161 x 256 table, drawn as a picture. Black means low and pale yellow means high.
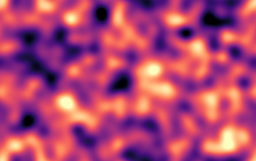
Grain: smooth. Lone odd cells: none. Mirror symmetry: none. Histogram: bell-shaped. Average level on the scale: 50%. Odd rows or columns: none.
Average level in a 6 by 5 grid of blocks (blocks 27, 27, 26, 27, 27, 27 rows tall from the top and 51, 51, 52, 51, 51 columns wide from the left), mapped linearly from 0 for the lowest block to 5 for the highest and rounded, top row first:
4 3 2 3 1 / 1 1 4 2 3 / 0 2 4 5 3 / 3 3 3 4 4 / 1 5 2 3 4 / 5 3 2 2 5
